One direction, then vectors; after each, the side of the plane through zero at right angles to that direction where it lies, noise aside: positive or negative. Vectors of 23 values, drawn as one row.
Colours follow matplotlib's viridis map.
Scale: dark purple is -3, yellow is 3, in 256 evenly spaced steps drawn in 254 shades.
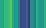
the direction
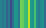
negative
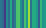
negative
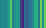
positive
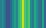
negative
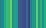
positive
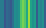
negative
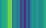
positive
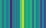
negative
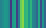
negative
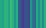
positive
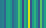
negative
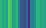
positive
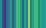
negative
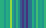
positive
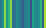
positive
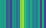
negative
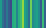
negative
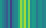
negative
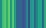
positive
